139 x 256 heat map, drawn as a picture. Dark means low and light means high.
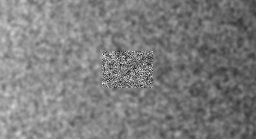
Slope: up to the left. Odd rows or columns: none. Roughest part: centre. Odd patch: rougher, in the centre. Grain: blotchy.
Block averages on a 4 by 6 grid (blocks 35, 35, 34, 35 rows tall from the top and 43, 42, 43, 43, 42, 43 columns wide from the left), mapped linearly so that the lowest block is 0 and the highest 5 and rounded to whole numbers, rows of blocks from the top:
5 4 3 2 1 0 | 5 4 3 2 1 0 | 5 4 3 2 1 0 | 5 4 3 2 1 0
